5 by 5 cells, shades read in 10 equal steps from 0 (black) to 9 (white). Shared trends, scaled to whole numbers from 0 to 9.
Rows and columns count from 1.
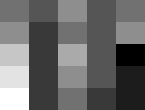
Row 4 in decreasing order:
8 5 3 2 1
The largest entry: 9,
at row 5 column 1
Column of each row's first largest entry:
3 1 1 1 1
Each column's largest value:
9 3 6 3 5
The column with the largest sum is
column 1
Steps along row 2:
down up down up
